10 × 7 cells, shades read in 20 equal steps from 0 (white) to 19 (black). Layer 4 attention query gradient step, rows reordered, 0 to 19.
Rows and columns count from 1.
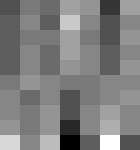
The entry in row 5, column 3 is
11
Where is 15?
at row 1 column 6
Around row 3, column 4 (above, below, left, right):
4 7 10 10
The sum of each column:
100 95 94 104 95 96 89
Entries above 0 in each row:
7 7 7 7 7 7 7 7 7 6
